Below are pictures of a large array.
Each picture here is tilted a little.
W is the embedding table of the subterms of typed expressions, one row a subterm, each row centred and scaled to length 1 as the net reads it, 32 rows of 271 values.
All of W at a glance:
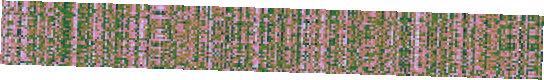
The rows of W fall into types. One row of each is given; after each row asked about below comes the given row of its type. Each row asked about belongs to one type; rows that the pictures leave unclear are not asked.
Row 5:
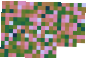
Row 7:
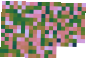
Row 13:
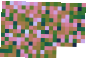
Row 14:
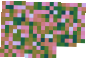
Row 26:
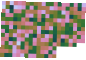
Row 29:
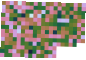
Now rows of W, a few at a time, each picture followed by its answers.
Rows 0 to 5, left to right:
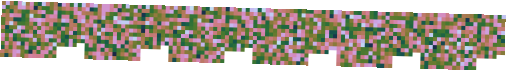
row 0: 5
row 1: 29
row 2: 5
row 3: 26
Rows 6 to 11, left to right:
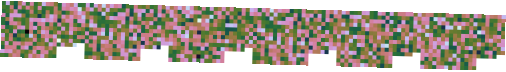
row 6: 5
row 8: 29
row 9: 7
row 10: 14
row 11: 14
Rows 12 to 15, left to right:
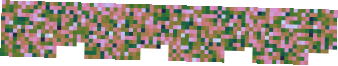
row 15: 29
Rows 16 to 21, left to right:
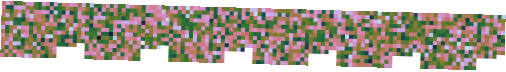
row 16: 14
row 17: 5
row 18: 7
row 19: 26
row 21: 5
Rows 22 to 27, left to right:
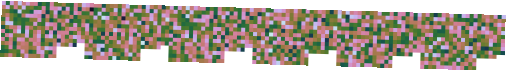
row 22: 7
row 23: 26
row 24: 7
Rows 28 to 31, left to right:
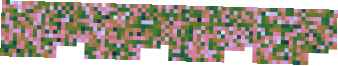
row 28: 29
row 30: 7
